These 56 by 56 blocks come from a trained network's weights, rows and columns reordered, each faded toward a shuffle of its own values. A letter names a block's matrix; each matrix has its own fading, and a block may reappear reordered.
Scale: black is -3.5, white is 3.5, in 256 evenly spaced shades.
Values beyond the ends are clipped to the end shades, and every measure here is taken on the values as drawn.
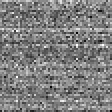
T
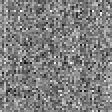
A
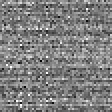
T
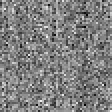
A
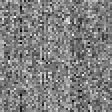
A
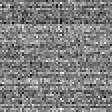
T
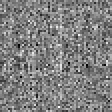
A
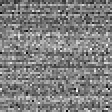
T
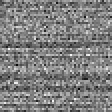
T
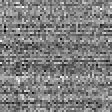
T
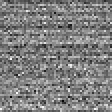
T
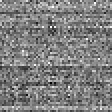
T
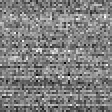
T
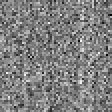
A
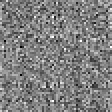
A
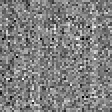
A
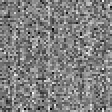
A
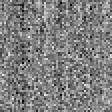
A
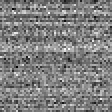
T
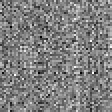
A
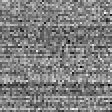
T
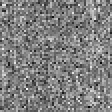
A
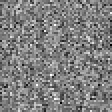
A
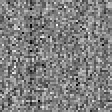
A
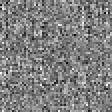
A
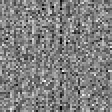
A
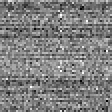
T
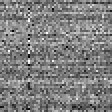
T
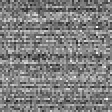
T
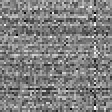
T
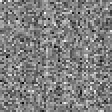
A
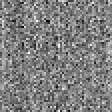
A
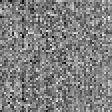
A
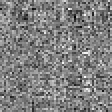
A
